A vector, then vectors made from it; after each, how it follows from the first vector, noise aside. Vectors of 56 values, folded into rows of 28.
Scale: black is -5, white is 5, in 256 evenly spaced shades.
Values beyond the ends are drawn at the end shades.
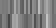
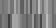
copied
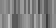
negated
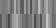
copied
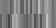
copied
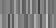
sign-scrambled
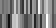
scaled up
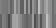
copied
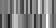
scaled up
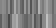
copied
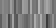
sign-scrambled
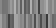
sign-scrambled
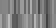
negated
